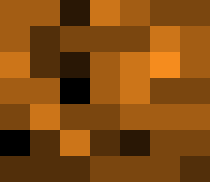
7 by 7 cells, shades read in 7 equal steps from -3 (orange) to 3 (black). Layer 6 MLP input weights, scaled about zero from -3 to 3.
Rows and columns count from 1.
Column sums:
-1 0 6 -3 -4 -6 -2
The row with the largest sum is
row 6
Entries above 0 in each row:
1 1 2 1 0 4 4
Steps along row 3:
up up down down down up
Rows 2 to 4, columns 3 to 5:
0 0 0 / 2 -1 -2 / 3 -1 -2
